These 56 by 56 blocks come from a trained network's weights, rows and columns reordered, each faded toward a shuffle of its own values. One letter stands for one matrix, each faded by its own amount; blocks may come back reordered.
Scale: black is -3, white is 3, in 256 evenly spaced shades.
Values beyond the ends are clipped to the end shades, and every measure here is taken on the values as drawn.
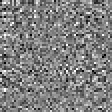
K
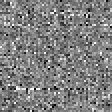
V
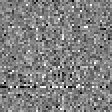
V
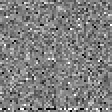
V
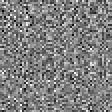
K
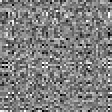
K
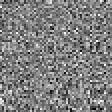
K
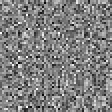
K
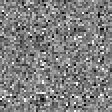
V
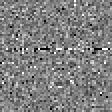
V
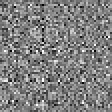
K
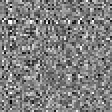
K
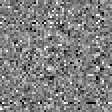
V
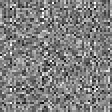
K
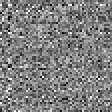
K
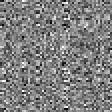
K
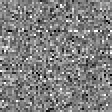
V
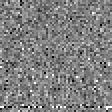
V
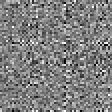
K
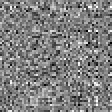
K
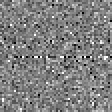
V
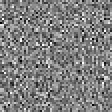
K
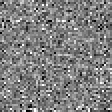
V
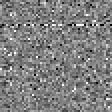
V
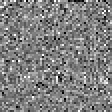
V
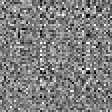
K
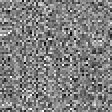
K
